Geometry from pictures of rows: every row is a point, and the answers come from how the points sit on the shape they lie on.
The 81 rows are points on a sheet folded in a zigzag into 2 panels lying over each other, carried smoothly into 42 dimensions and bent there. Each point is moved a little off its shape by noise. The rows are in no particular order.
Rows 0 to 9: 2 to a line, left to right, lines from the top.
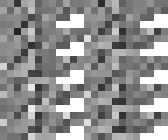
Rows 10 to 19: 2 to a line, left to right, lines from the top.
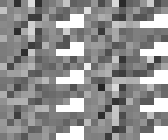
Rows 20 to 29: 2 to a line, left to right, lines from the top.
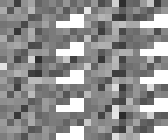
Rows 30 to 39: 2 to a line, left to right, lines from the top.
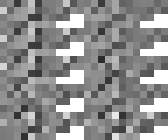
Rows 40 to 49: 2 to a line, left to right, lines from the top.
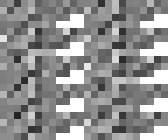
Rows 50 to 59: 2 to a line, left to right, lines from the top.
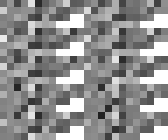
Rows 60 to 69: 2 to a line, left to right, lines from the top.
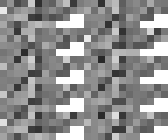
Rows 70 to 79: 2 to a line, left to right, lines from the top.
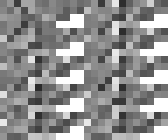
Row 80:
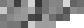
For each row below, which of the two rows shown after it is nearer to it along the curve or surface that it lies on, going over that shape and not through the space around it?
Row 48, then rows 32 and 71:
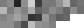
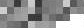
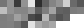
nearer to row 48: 71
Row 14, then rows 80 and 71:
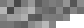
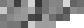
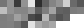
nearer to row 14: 80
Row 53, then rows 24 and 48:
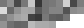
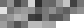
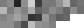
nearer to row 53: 24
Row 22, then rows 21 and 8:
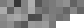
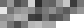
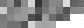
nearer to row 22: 21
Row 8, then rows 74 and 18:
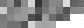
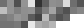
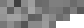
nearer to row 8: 74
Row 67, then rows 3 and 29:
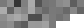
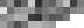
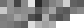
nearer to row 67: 3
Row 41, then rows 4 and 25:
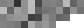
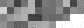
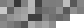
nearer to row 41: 25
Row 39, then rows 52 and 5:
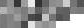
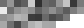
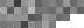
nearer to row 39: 52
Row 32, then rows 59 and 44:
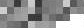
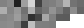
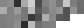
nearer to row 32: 44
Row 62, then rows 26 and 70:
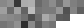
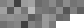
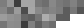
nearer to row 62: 26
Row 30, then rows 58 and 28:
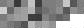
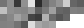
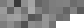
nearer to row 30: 58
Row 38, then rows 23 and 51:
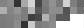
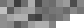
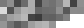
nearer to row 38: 51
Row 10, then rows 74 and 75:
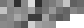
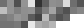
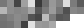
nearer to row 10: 74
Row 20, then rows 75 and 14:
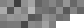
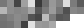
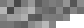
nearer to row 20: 14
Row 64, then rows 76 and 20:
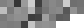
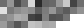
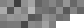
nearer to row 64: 20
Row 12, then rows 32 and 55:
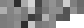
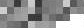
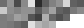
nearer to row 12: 32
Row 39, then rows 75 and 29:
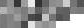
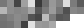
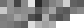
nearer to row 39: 29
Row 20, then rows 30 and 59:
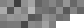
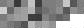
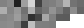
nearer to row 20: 30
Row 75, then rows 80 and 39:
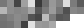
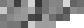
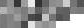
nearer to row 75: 80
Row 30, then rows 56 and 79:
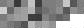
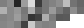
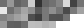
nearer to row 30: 79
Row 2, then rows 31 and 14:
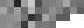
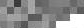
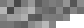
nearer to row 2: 31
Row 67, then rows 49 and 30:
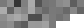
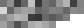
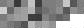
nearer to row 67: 49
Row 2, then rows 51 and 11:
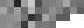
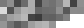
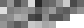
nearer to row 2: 11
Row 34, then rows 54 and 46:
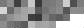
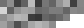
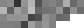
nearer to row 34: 46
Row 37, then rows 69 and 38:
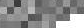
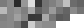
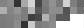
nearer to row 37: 38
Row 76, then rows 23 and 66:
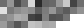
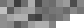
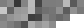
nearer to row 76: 23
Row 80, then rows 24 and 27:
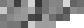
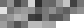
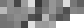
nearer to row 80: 27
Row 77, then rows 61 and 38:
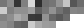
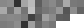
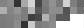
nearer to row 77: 38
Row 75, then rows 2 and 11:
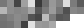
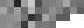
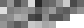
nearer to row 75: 11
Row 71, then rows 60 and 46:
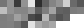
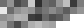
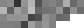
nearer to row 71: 60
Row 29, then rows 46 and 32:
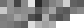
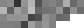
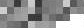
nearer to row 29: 32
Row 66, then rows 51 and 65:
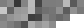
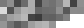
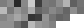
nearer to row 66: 51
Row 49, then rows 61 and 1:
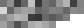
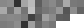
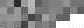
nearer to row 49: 1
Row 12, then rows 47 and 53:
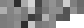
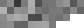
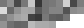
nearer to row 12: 53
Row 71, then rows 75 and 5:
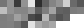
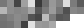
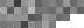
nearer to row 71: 75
